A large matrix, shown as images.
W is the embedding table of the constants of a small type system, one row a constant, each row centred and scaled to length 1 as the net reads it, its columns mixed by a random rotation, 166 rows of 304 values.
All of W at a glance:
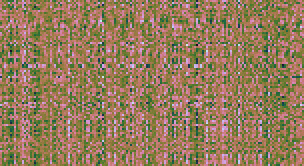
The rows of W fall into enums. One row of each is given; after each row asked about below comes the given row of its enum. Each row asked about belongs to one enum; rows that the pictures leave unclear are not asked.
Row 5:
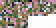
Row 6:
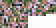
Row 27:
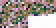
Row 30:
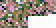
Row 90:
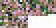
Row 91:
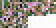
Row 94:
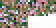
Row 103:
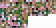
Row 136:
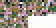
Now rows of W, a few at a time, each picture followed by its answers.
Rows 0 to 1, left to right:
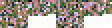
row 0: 5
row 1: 91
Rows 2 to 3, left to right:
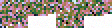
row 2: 27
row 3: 30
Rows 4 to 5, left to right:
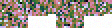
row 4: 90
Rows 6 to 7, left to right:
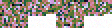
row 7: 5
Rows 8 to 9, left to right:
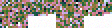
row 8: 27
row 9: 136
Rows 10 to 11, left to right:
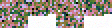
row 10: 103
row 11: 90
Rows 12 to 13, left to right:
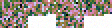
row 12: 91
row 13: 90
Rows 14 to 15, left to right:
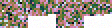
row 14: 90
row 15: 27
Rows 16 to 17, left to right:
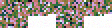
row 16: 5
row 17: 94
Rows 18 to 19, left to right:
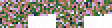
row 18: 27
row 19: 94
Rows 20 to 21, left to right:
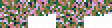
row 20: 94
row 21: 94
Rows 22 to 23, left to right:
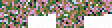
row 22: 94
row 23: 30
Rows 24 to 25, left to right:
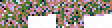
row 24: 30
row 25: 27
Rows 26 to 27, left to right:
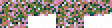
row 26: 27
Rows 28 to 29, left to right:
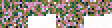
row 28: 91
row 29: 103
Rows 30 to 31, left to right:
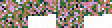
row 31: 91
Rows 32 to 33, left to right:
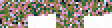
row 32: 27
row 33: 136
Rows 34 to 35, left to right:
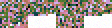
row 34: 27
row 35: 6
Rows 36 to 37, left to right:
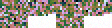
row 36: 94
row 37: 136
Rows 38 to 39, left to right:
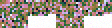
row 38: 103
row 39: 136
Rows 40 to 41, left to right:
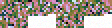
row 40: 5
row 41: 30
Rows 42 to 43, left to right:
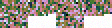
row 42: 94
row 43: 90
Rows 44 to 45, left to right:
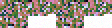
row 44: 5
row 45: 5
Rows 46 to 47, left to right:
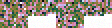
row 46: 136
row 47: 103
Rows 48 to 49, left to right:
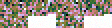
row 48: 136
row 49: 90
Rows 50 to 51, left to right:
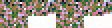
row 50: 136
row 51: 136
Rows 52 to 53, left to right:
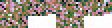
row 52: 30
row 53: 136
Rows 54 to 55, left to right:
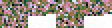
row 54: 6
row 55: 30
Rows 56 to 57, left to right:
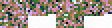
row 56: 90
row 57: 30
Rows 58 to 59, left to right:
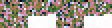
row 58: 136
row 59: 5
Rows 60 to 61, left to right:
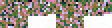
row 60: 5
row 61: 136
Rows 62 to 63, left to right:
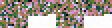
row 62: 5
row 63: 90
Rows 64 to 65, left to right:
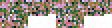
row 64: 103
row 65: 103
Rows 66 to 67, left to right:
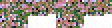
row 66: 103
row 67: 103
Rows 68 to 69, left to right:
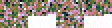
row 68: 136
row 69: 90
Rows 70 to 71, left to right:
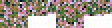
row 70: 136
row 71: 27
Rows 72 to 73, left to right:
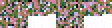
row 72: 5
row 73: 91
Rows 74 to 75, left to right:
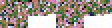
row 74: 5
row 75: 27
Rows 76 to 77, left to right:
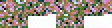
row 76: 30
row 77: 30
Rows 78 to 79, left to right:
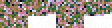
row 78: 136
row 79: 27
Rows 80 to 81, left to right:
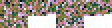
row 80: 136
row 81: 27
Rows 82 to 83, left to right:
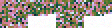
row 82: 27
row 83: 94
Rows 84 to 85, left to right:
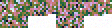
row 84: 30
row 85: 91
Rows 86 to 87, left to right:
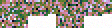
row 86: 103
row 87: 6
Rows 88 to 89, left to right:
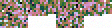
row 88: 90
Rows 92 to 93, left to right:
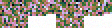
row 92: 6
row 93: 136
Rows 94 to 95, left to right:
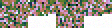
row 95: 6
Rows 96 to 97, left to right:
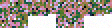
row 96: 103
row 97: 27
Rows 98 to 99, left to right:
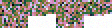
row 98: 6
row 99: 27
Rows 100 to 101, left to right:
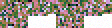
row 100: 5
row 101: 6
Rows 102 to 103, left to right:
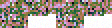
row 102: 103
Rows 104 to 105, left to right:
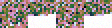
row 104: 27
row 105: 27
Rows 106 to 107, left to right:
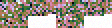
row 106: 30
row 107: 103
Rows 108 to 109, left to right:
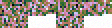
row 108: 6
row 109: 91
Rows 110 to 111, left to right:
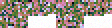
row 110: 5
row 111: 103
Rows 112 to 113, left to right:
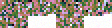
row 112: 5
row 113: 136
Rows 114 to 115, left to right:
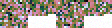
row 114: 90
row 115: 5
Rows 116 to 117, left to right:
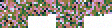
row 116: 30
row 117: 94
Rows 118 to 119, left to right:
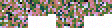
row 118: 90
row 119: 5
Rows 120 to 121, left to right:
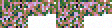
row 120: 91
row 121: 91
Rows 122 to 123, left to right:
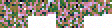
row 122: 136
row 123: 91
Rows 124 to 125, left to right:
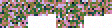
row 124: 27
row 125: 103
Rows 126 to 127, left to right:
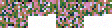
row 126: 5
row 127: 91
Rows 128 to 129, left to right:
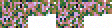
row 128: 91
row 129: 91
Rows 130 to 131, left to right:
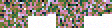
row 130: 136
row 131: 6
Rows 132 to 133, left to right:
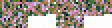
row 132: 91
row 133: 90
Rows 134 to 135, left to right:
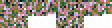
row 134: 136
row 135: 91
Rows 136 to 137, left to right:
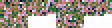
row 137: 103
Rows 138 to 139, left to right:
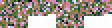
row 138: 5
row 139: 30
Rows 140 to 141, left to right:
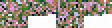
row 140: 30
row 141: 91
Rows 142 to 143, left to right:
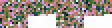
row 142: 27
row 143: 90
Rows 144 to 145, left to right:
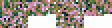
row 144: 91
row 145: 90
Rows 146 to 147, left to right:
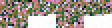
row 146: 5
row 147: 27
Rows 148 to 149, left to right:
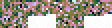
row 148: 91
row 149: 30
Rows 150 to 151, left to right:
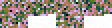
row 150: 27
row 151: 90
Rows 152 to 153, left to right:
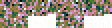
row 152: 136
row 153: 90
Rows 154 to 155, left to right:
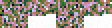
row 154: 6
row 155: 91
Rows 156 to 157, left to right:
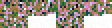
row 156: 136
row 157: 91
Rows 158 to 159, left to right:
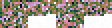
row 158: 91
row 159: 103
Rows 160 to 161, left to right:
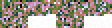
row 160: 91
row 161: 5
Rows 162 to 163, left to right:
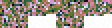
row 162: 6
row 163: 5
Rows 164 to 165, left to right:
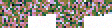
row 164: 6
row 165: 94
